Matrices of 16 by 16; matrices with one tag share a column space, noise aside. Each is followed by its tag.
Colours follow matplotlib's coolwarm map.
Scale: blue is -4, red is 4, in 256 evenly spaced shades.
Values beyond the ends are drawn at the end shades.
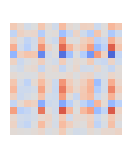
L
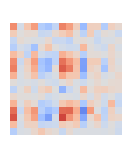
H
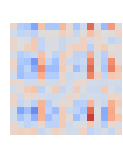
H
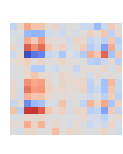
L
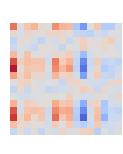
H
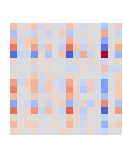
L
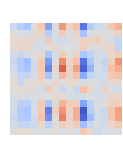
H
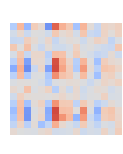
H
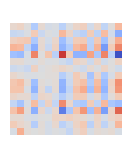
L
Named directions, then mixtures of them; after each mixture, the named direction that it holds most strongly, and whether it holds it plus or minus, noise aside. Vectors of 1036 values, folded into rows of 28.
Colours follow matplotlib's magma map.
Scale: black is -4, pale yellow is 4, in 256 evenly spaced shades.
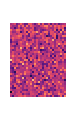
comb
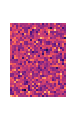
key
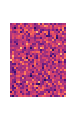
comb, plus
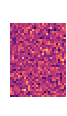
key, minus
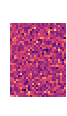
key, plus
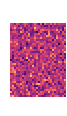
comb, minus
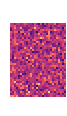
key, plus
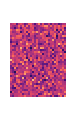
comb, plus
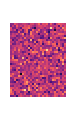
key, minus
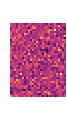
key, plus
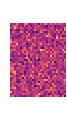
comb, minus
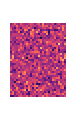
key, minus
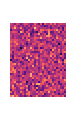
comb, minus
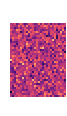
comb, plus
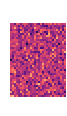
comb, minus
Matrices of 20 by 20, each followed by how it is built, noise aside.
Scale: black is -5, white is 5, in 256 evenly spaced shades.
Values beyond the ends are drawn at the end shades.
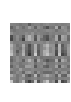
low rank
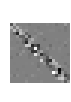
banded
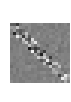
banded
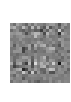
low rank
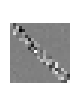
banded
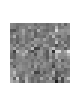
low rank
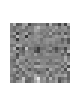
low rank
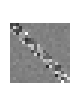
banded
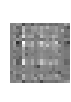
low rank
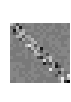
banded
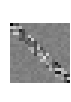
banded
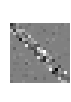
banded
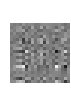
low rank
